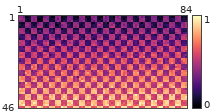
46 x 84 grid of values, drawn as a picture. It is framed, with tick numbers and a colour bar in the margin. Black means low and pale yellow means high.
Values rise toward the bottom. The halves do not mirror each other. A checkerboard runs through the table.
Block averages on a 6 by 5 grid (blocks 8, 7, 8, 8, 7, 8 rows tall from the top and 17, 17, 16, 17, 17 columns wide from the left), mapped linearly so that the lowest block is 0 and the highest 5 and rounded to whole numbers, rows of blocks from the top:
00000 / 11111 / 22222 / 33333 / 44444 / 55555
